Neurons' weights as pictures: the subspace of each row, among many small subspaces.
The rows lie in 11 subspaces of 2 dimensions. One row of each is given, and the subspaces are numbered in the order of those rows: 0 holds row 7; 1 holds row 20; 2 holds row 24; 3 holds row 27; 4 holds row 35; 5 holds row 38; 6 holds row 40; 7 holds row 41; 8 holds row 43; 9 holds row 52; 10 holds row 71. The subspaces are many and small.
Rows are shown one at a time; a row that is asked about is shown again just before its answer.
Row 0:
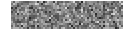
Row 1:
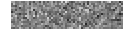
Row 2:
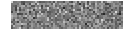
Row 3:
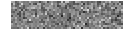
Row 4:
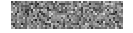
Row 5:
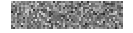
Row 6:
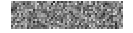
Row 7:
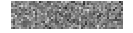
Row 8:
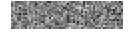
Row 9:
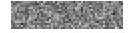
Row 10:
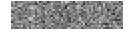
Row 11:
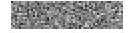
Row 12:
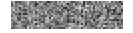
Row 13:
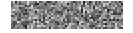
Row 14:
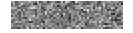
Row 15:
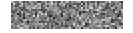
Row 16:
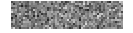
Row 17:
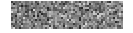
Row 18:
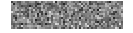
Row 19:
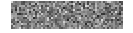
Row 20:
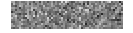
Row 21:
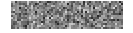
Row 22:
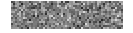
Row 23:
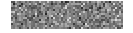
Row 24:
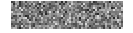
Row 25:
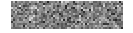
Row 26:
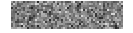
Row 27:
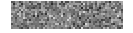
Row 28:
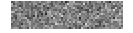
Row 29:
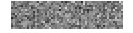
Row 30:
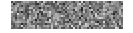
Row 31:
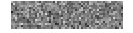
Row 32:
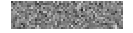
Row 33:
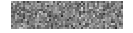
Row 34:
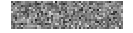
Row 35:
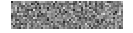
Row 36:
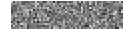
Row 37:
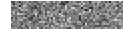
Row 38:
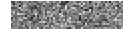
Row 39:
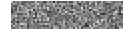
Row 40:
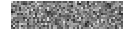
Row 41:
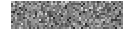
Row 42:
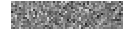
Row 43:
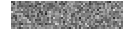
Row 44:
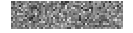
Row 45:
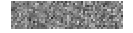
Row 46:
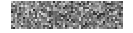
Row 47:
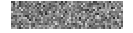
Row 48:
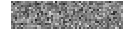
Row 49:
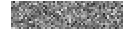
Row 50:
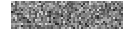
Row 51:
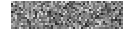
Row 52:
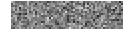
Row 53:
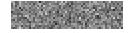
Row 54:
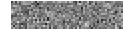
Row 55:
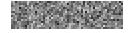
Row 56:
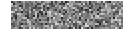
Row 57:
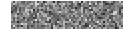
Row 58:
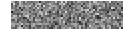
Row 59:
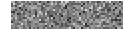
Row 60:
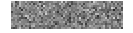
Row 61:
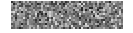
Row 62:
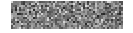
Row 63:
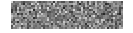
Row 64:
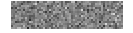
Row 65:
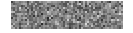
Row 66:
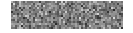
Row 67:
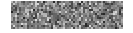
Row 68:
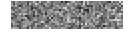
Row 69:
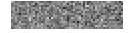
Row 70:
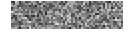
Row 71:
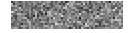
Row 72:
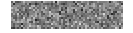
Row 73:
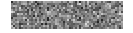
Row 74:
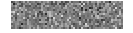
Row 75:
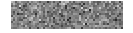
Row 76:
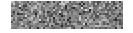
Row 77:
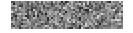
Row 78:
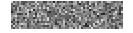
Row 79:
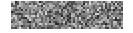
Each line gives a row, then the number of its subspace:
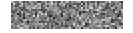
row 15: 3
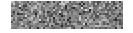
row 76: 5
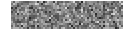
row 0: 10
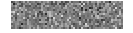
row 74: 7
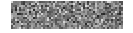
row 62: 4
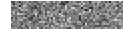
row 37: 5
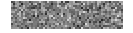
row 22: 3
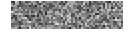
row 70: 8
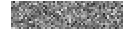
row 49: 2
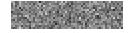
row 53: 2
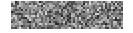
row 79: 8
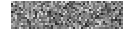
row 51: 10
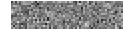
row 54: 6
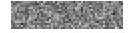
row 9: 10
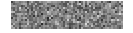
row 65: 6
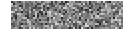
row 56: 10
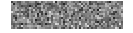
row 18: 8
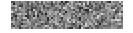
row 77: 1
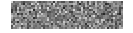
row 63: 4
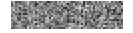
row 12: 9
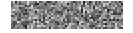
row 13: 6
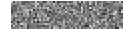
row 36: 9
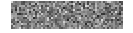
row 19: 4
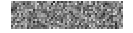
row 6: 4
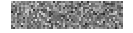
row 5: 0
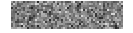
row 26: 7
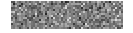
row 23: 7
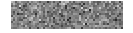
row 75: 5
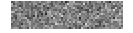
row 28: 10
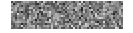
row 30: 10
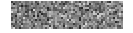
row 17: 0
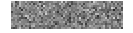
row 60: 2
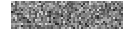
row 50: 8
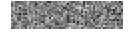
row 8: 9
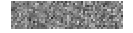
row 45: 4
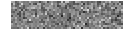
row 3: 3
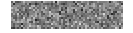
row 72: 2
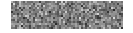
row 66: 2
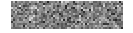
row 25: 5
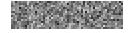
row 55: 6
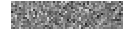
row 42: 1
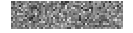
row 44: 5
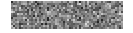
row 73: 6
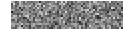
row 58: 2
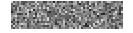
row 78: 9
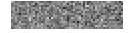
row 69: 4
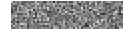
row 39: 9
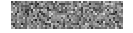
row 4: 0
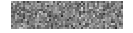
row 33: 3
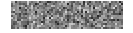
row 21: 6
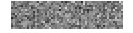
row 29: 0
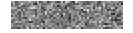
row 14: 3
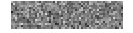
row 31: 8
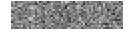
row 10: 7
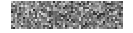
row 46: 0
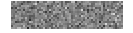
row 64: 3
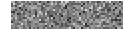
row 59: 7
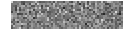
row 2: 4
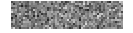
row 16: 0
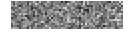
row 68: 1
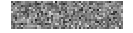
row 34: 8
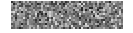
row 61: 7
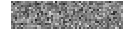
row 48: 8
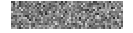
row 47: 2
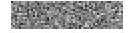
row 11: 9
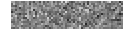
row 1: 1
